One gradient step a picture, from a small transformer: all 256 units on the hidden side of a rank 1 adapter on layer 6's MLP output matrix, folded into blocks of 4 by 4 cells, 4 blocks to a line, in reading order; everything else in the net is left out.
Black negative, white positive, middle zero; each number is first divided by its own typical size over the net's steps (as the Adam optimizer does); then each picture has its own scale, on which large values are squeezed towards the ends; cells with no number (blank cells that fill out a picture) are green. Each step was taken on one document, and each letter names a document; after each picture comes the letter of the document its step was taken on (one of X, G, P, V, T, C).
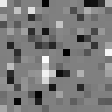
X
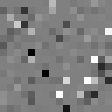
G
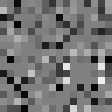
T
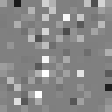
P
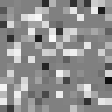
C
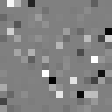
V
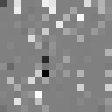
P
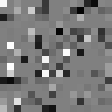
X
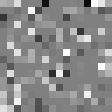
X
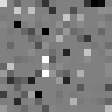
P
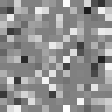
T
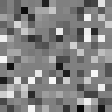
C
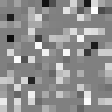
C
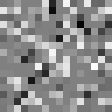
T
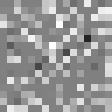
T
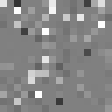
P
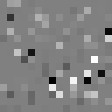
V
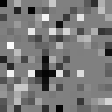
X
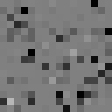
G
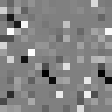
G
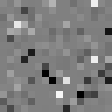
G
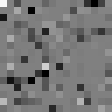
X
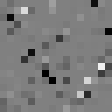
G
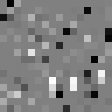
V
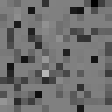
X
